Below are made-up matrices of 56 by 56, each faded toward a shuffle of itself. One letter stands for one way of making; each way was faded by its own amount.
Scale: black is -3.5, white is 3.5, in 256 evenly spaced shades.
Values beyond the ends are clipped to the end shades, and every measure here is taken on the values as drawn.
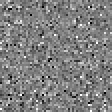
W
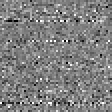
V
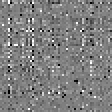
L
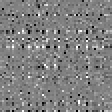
L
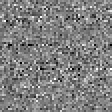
V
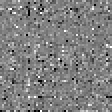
W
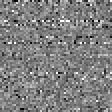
V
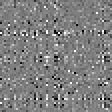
L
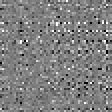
L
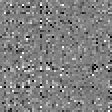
W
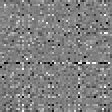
L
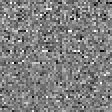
V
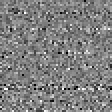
V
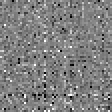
W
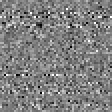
V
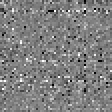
W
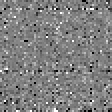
W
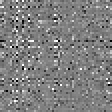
L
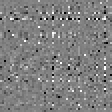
L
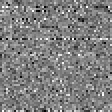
V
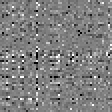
L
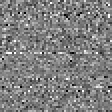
V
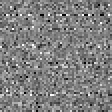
V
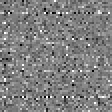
W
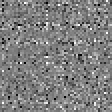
W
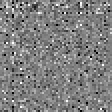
W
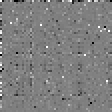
L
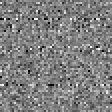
V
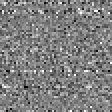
V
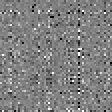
L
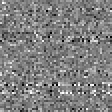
V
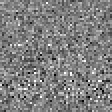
V
